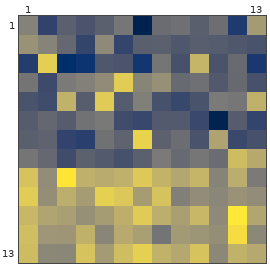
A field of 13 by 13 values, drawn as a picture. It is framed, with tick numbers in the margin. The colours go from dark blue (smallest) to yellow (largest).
Odd rows or columns: none. Seam: horizontal, 60% of the way down, the bottom part higher. Average level on the scale: 50%. Calmest part: bottom left.
